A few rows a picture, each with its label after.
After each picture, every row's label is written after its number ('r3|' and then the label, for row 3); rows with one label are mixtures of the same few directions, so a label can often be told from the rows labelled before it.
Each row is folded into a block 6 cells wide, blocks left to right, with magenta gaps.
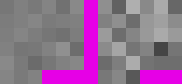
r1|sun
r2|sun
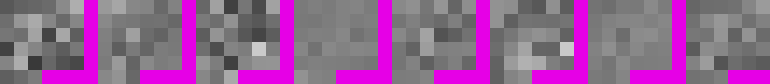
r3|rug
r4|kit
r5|sun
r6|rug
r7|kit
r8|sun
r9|kit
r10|rug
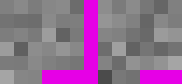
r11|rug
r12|rug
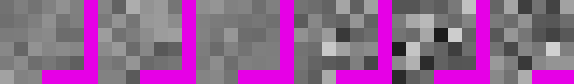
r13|rug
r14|sun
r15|kit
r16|kit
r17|rug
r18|sun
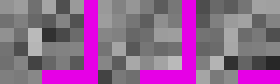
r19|kit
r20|rug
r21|rug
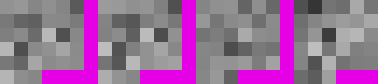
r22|rug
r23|rug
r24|kit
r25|kit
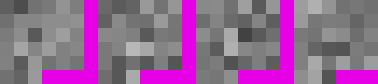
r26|kit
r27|kit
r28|kit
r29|kit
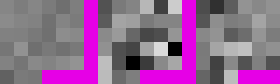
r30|rug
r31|sun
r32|kit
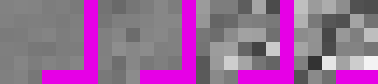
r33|kit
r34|kit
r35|sun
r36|rug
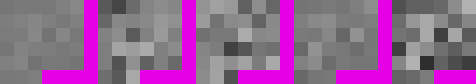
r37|rug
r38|kit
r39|kit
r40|rug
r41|rug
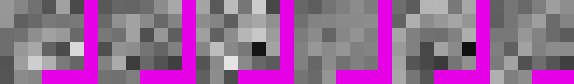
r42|sun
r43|rug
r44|sun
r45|kit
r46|sun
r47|rug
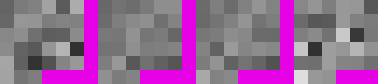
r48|sun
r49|rug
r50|rug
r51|rug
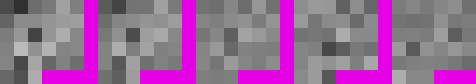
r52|kit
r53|kit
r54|kit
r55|kit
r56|rug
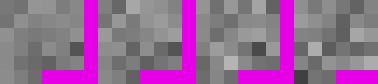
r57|sun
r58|sun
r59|sun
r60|rug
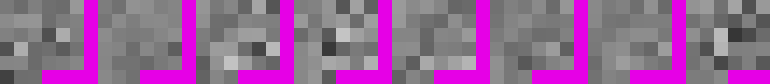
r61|rug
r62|sun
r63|sun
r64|kit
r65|rug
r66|sun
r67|sun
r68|kit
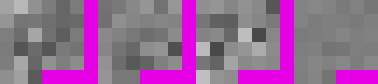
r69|kit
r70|sun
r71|rug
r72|kit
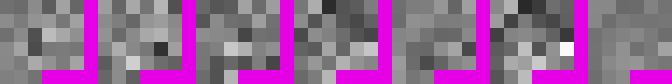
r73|kit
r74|sun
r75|kit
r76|sun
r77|sun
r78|sun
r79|sun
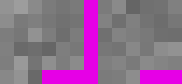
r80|kit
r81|sun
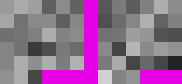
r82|kit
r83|rug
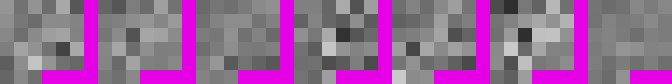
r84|sun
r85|kit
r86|rug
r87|kit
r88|rug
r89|kit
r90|kit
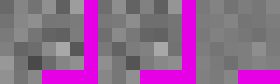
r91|sun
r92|sun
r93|sun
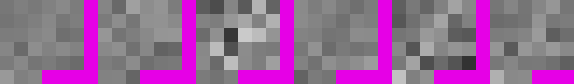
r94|rug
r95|sun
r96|kit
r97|rug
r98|rug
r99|rug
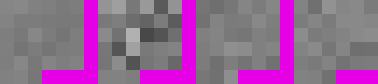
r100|kit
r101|kit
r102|kit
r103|sun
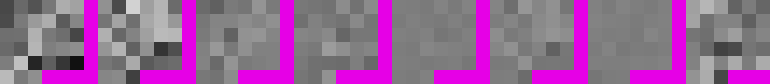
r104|rug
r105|sun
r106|kit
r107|kit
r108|kit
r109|sun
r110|rug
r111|kit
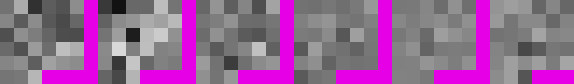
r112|sun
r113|kit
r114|sun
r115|rug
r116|kit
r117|kit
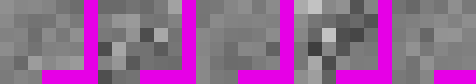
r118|rug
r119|rug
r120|sun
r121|kit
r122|kit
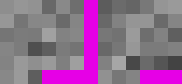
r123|kit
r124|rug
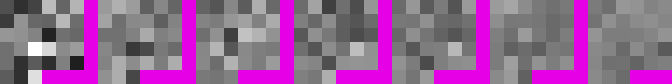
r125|kit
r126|kit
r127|kit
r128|sun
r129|sun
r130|kit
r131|sun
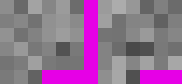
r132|sun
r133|kit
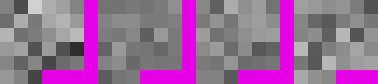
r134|sun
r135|rug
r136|sun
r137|rug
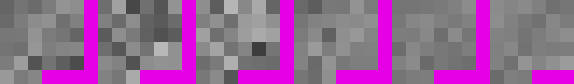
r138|rug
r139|sun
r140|sun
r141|kit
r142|rug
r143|rug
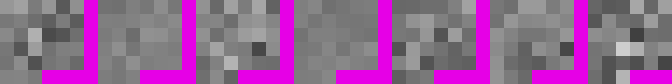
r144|kit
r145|kit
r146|sun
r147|sun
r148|rug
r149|sun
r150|kit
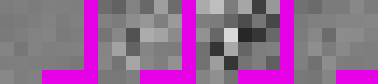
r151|rug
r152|kit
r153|kit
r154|kit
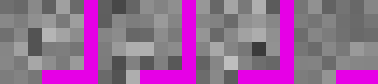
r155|kit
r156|kit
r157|sun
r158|sun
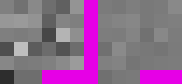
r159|rug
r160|rug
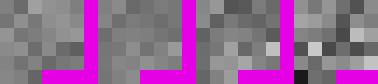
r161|sun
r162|sun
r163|sun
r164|rug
